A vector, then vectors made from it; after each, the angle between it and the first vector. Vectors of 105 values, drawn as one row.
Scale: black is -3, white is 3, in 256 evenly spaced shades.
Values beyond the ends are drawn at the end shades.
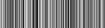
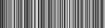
nearly opposite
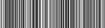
nearly parallel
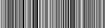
nearly parallel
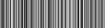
partly opposed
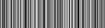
partly opposed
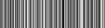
partly aligned
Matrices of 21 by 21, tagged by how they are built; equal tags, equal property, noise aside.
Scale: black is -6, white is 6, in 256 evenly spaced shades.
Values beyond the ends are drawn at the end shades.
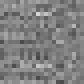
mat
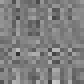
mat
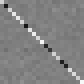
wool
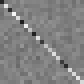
wool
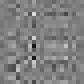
mat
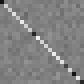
wool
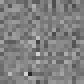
mat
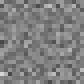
mat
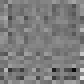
mat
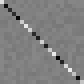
wool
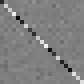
wool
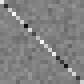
wool
